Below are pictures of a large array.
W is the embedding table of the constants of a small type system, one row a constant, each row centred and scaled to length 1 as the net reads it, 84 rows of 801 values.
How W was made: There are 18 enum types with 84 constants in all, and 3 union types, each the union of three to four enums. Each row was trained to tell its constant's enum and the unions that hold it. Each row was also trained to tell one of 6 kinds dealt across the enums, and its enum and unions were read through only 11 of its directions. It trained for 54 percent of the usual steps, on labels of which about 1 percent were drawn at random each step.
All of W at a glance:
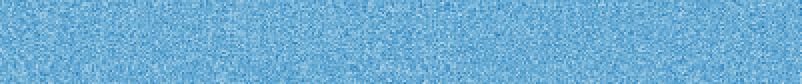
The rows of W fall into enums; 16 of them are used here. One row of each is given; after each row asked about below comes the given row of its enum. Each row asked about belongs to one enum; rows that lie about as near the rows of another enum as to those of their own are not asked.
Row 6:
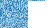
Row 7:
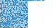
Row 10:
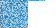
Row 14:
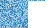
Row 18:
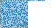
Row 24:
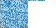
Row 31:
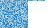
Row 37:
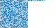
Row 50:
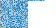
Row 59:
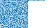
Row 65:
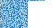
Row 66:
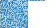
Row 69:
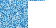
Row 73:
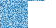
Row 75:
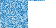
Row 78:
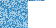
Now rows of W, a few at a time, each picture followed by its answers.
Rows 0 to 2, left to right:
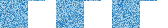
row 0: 10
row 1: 31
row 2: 24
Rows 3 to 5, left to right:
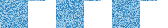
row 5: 14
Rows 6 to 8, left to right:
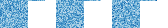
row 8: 66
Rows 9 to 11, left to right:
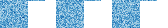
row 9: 31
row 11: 73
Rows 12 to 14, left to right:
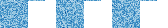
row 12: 66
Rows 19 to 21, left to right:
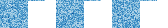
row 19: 50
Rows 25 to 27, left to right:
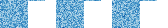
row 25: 69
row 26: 18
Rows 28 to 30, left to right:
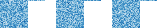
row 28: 69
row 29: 24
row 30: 14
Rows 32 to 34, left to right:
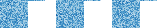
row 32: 7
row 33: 7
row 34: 37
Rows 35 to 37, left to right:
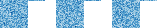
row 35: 31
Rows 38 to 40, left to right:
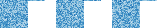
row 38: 7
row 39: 18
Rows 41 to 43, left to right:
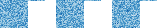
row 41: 14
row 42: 18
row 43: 59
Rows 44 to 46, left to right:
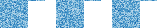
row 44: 6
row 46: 14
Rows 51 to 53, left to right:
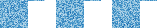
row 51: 78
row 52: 31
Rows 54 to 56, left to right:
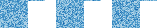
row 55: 73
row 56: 37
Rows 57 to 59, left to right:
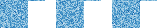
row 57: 50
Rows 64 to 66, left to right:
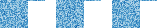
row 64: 18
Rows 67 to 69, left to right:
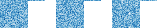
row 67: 59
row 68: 24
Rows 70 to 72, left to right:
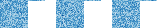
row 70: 6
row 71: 66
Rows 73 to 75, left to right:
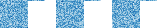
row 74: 78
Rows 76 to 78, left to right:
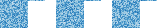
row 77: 66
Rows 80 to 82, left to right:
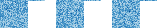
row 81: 7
